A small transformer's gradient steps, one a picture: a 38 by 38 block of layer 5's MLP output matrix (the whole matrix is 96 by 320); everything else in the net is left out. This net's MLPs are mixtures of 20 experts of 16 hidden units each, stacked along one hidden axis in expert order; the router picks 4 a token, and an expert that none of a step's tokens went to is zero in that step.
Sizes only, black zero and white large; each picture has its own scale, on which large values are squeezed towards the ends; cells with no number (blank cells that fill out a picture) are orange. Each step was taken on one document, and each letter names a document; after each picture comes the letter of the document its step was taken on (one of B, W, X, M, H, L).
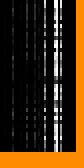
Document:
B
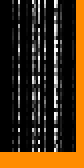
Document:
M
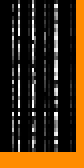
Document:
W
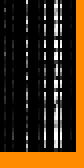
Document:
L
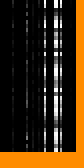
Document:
L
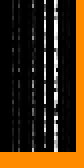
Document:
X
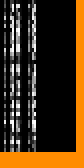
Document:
W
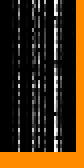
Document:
M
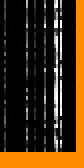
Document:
B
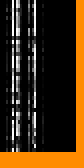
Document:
W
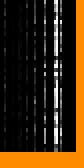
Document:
B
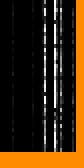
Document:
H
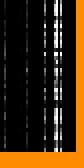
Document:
B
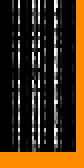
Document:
M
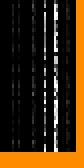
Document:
X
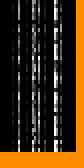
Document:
M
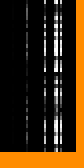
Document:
B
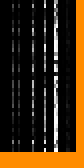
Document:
X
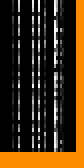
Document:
M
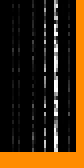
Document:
X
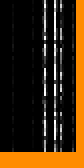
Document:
H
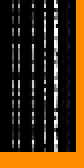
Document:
X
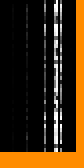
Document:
B
